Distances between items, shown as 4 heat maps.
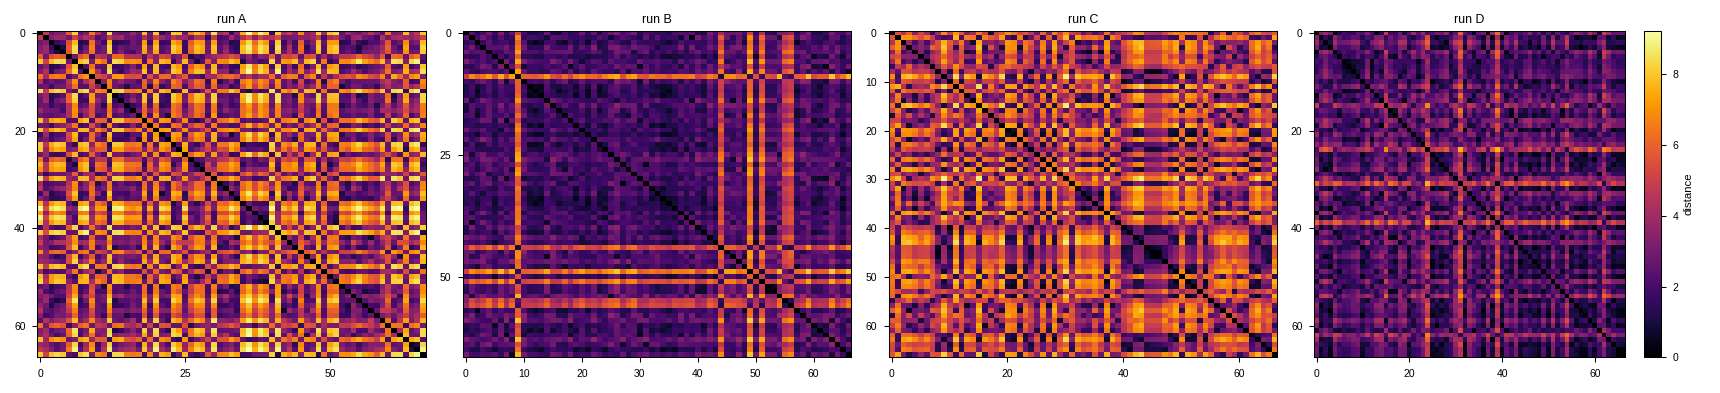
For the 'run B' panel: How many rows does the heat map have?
67
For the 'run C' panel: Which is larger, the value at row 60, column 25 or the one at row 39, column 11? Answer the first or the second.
the second
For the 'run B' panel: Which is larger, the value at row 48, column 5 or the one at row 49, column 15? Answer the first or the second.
the second
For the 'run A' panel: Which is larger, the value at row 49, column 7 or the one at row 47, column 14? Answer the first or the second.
the second
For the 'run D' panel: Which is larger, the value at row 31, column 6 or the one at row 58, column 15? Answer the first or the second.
the first
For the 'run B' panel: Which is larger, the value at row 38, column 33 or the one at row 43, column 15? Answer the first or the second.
the second
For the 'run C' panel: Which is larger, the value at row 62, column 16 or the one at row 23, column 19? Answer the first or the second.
the second
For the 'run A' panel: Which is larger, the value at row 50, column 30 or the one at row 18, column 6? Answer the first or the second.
the first
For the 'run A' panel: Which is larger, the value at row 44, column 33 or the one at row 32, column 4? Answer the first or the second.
the second
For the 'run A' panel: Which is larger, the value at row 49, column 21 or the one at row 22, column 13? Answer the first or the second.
the first
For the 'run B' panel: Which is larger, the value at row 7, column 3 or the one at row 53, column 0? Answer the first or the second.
the first
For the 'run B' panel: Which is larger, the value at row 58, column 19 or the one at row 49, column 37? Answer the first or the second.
the second
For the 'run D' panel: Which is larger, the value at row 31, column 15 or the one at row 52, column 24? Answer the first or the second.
the second
